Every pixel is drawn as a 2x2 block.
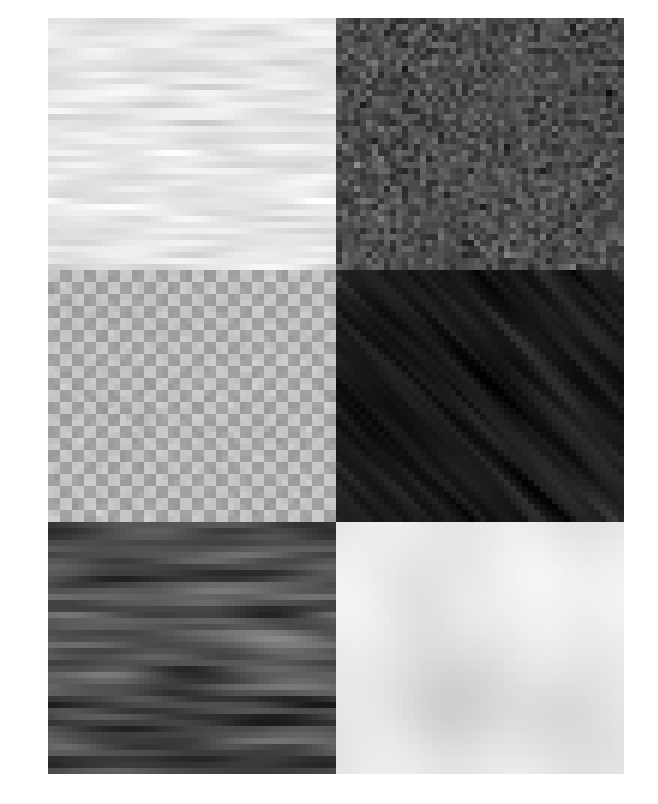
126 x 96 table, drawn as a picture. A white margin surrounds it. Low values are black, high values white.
The table splits into 3 rows of 2 panels. Panel 1,1: very high, streaked across, faint in contrast. Panel 1,2: low, fine-grained. Panel 2,1: high, checkered. Panel 2,2: very low, slanting down to the right, faint in contrast. Panel 3,1: low, streaked across. Panel 3,2: very high, smooth, faint in contrast.
